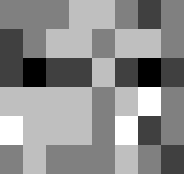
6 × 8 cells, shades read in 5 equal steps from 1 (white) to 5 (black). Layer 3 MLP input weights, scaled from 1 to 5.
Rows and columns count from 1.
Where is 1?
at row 4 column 7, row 5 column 1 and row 5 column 6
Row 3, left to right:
4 5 4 4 2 4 5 4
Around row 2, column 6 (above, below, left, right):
3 4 3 2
